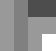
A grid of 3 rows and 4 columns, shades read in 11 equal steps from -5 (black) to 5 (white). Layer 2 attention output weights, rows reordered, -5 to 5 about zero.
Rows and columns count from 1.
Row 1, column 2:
0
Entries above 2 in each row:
0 0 1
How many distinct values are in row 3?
3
